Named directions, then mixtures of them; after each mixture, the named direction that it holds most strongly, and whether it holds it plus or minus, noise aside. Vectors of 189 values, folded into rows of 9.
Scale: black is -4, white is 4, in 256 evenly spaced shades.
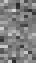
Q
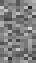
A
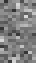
Q, minus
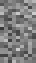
A, plus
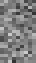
Q, plus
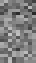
A, minus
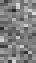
Q, minus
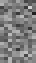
A, minus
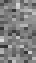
Q, minus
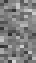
Q, minus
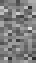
A, plus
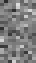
Q, minus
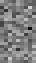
A, minus
